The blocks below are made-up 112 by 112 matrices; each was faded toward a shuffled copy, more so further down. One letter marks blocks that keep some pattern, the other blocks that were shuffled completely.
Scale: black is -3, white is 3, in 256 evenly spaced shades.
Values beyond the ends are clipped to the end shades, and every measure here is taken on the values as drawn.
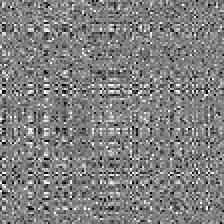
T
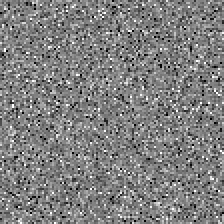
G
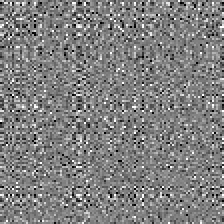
T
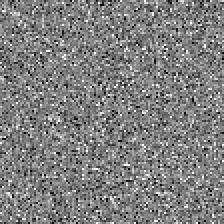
G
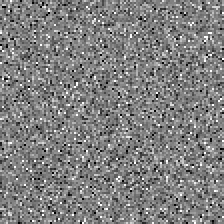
G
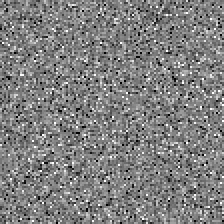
G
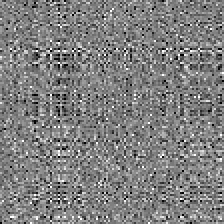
T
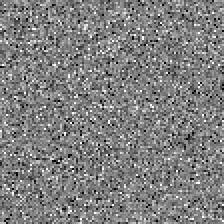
G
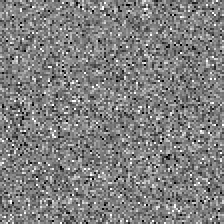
G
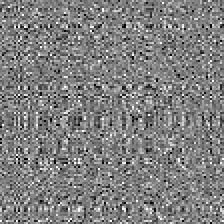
T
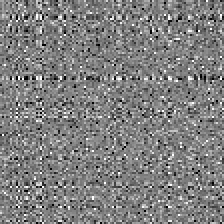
T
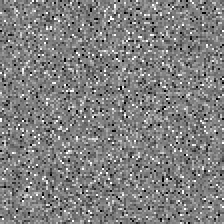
G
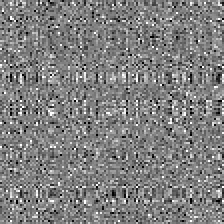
T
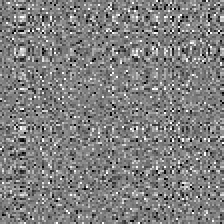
T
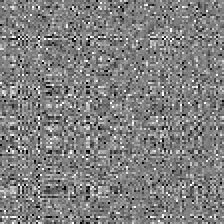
T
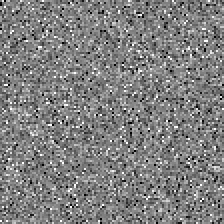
G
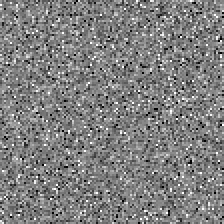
G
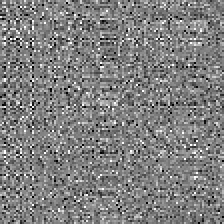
T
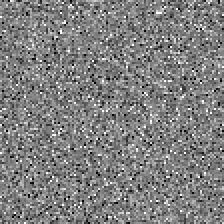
G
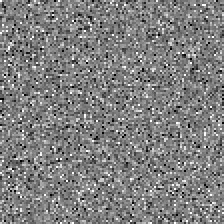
G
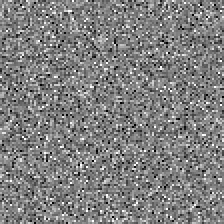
G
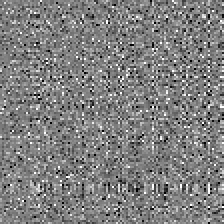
T
